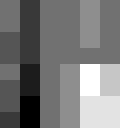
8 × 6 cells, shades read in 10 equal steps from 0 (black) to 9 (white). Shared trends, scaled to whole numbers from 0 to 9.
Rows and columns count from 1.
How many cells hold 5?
7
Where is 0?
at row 7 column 2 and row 8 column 2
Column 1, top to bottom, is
4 4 3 3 4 3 3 2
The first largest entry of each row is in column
5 5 5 3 5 5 5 5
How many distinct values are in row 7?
5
